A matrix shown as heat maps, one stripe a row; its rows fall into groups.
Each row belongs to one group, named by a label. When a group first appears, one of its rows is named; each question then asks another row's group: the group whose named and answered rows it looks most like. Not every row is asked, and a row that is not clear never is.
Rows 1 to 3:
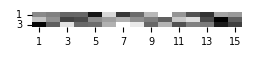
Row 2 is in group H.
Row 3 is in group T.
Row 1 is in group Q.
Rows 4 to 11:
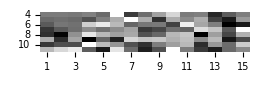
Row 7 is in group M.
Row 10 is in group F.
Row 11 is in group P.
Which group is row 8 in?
F
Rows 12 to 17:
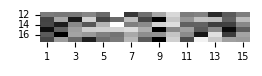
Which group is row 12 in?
Q
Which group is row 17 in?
M
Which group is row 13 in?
M
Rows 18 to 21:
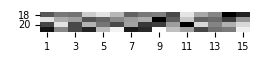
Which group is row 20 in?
M
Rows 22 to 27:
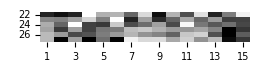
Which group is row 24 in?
P
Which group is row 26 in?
H
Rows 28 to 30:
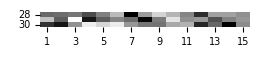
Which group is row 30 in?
F
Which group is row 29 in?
P
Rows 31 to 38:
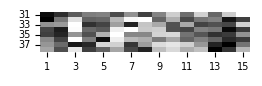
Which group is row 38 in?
P
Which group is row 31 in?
M
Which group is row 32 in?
T
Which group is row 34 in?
T
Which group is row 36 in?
T
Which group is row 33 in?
P
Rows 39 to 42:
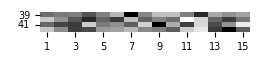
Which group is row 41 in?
M
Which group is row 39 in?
Q
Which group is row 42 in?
H
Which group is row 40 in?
H
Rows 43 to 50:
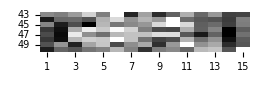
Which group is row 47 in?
T
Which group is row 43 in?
F
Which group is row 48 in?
F
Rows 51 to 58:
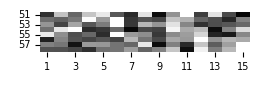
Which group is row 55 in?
H
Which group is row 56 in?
M
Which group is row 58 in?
M
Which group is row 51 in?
F
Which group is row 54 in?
P
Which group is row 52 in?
F
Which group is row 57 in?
M
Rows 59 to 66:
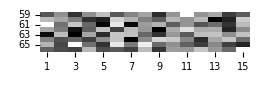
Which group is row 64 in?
Q
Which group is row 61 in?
P
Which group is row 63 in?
M
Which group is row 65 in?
T
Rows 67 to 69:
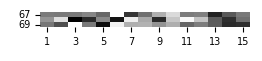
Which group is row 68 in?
H
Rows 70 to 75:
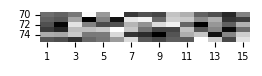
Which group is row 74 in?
P
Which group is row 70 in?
F
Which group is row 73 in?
F
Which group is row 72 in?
T
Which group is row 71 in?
T
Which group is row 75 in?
M
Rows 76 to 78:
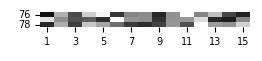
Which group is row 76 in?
F
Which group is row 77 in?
H
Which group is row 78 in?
M
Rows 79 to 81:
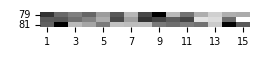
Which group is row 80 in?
M
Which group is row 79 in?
M
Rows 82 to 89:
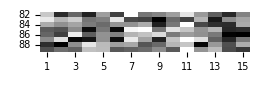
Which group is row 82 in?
H
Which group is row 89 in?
F
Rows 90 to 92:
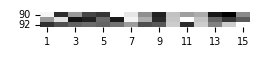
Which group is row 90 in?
H
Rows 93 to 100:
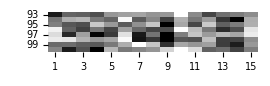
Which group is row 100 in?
Q
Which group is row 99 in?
H
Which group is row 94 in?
P
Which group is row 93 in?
Q
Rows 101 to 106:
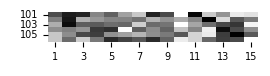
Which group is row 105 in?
H
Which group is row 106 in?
P
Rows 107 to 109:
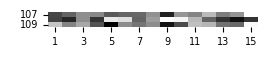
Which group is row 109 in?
P
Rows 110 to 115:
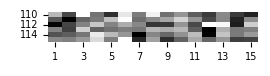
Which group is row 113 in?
T
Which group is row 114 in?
F
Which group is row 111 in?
Q
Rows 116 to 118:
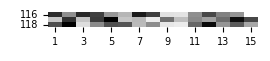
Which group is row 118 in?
T
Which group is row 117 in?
T
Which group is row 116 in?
Q
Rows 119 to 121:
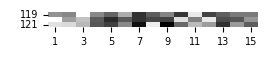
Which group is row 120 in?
P
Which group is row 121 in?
P
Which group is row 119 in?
P
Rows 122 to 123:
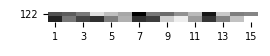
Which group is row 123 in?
Q
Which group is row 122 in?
F
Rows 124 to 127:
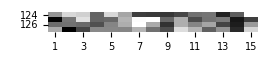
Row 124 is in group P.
